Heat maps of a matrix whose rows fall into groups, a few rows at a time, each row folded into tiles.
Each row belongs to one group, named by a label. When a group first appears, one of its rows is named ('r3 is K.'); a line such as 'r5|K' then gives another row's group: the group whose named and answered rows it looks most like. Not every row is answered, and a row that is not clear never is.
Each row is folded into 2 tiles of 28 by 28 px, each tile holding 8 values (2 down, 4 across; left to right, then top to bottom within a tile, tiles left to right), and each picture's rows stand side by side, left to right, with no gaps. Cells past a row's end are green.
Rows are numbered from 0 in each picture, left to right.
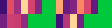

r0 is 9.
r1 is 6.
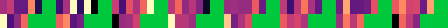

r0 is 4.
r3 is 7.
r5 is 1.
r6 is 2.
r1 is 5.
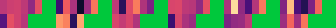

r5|2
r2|1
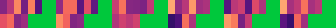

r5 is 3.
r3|3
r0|5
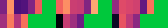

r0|2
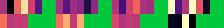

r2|1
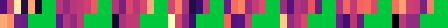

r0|5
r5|4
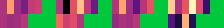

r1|1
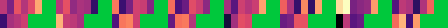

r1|7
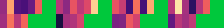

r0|2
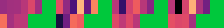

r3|1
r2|1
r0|4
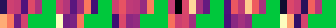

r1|4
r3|1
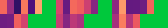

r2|2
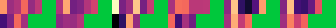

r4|2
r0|3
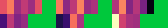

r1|3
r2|7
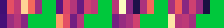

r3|7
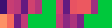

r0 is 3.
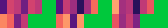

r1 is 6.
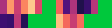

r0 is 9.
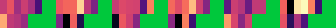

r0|7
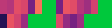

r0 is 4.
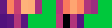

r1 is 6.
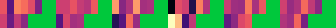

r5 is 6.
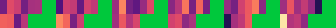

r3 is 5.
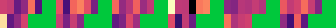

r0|4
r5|6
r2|3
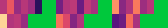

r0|7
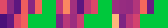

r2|4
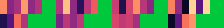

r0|3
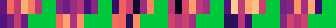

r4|9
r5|5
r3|1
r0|9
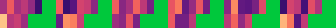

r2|6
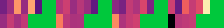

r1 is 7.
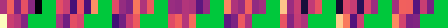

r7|5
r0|7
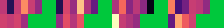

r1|9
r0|1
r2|7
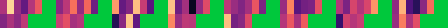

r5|2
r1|5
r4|4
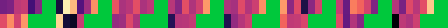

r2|3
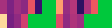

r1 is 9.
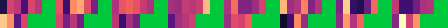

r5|3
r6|2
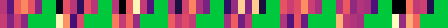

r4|5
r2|1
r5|6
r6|7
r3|1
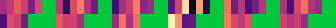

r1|1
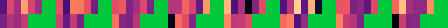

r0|9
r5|5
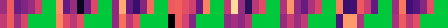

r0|2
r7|2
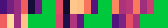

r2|3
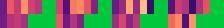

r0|9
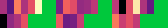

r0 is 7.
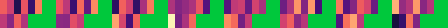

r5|5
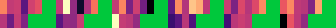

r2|7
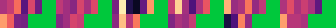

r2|2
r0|5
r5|7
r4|3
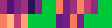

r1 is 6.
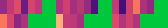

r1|7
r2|1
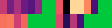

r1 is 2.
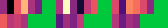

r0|1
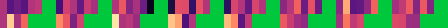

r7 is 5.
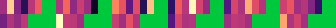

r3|9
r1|7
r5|7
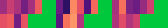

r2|2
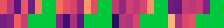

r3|4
